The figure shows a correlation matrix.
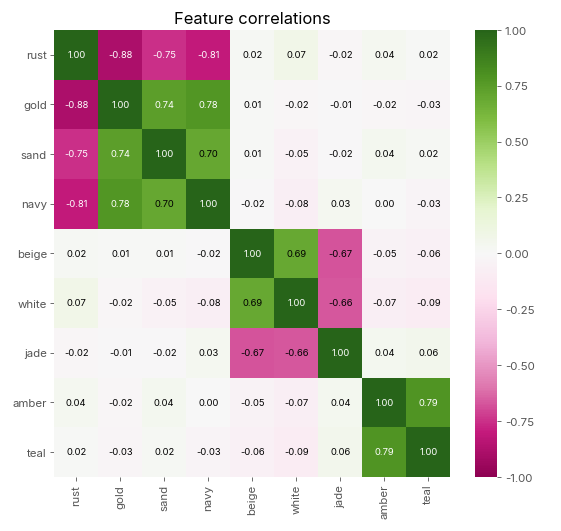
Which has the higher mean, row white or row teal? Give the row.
teal
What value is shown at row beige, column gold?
0.01
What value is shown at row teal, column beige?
-0.06
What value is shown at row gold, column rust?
-0.88
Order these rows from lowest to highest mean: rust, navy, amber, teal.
rust, navy, teal, amber
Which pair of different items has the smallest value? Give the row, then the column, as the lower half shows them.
gold, rust
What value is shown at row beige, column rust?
0.02
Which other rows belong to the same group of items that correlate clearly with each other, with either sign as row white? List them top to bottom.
beige, jade
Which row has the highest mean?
amber
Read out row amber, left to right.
0.04 -0.02 0.04 0.00 -0.05 -0.07 0.04 1.00 0.79
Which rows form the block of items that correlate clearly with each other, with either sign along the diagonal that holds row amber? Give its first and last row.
amber to teal
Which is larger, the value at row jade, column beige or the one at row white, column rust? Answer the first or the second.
the second
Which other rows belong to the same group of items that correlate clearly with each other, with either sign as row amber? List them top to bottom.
teal
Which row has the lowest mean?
rust
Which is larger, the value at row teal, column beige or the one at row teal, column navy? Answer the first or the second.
the second
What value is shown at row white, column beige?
0.69
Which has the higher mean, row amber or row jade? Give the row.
amber
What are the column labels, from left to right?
rust, gold, sand, navy, beige, white, jade, amber, teal
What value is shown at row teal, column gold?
-0.03
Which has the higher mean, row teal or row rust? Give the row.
teal
